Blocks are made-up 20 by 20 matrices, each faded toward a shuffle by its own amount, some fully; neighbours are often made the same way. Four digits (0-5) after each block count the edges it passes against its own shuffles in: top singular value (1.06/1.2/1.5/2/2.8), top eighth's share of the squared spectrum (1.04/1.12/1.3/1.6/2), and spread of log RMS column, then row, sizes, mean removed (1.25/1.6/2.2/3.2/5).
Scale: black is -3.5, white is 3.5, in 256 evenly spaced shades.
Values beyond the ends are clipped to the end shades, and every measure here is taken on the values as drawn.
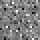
0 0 0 0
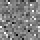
0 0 0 0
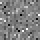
0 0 0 0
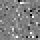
0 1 0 0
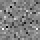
0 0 0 0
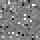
0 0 0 0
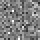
0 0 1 0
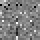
2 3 1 0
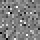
0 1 0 0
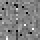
1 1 0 0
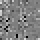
2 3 2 0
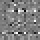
3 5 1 2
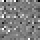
3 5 1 2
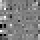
3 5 2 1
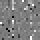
2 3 1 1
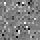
2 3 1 0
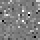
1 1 0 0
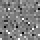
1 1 0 0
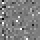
2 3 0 0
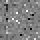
1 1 0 0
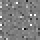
1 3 0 0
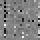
3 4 2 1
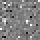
2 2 0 0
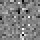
2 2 1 2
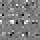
2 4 2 2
